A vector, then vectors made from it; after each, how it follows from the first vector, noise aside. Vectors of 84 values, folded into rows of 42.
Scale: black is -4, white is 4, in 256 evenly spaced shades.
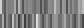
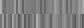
shrunk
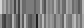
sign-scrambled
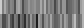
sign-scrambled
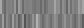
shrunk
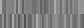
shrunk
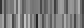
sign-scrambled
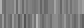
shrunk
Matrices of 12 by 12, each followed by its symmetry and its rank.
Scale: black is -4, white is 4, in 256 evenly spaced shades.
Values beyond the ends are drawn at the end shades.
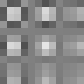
symmetric, rank one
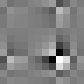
symmetric, rank one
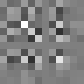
symmetric, rank two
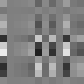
neither, rank one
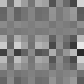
neither, rank one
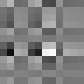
neither, rank one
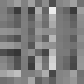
neither, rank two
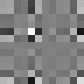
symmetric, rank one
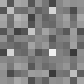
symmetric, rank two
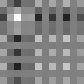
symmetric, rank one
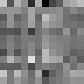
neither, rank two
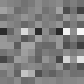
neither, rank two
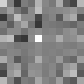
symmetric, rank two
